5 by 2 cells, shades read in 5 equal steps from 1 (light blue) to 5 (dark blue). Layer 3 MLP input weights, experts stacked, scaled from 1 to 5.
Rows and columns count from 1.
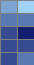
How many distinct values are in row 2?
1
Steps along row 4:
same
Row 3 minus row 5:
0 2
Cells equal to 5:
1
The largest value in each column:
4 5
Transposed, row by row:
2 3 4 4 4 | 1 3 5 4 3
